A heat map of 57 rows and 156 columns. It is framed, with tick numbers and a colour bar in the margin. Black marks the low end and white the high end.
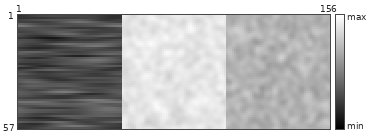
It is made of 1 by 3 panels. Panel 1,1: low, streaked across. Panel 1,2: very high, blotchy, faint in contrast. Panel 1,3: high, blotchy, faint in contrast.
